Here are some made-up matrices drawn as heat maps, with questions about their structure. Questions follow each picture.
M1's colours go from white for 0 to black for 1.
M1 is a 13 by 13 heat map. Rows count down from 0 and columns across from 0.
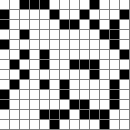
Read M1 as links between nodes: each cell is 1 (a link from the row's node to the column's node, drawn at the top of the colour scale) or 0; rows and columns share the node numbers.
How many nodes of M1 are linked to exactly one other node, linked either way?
0
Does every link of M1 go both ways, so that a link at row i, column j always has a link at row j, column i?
no
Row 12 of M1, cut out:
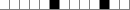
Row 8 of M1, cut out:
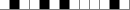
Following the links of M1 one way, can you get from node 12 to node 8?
yes
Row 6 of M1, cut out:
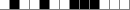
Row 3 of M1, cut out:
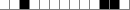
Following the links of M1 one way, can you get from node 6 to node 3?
yes
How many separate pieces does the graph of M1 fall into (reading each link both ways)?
1
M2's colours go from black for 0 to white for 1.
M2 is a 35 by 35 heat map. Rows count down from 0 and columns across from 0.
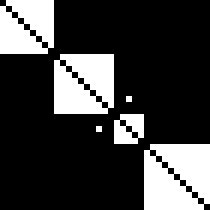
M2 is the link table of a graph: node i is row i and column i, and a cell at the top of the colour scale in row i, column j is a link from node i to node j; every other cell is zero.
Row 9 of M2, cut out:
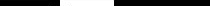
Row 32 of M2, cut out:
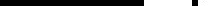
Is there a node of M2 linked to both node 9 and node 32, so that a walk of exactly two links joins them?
no
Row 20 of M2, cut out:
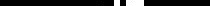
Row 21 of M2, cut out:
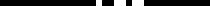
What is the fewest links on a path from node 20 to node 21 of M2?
1
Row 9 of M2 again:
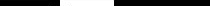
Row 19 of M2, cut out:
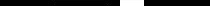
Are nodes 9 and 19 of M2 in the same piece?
yes
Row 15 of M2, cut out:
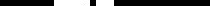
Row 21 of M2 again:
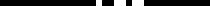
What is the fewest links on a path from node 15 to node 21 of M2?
2
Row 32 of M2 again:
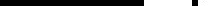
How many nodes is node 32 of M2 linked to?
10
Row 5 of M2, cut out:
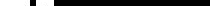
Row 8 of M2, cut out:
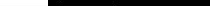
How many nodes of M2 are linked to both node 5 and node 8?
7
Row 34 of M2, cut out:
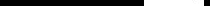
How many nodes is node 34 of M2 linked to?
10
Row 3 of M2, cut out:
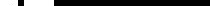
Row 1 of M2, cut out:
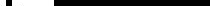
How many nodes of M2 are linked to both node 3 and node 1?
7
